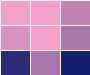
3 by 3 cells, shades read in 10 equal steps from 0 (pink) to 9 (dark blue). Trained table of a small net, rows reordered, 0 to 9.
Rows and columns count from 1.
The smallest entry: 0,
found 3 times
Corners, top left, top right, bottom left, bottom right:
0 2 8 9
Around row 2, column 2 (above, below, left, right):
0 3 1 3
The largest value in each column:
8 3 9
